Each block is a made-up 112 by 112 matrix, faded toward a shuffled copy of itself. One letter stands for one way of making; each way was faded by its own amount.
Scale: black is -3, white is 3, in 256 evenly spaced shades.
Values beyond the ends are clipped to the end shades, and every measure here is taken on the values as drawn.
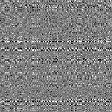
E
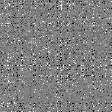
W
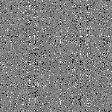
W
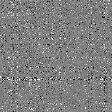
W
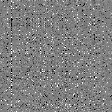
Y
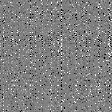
Y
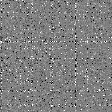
W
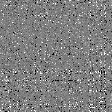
W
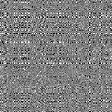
E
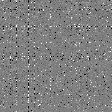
W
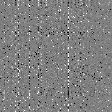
Y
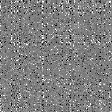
Y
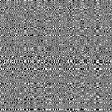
E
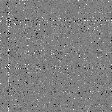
W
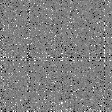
W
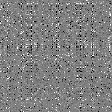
Y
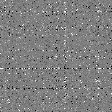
W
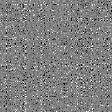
Y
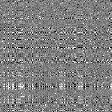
E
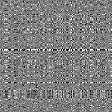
E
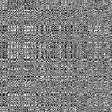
E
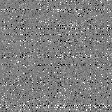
W
